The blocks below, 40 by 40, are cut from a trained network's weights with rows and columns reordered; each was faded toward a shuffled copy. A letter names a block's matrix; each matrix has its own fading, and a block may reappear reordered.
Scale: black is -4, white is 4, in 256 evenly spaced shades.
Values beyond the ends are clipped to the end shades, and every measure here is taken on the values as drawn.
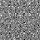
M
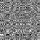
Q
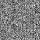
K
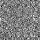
K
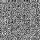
K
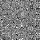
M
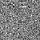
K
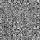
M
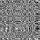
Q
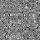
M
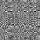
Q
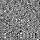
K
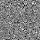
M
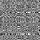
Q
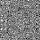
M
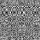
Q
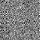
M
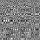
Q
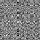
Q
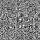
K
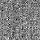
K
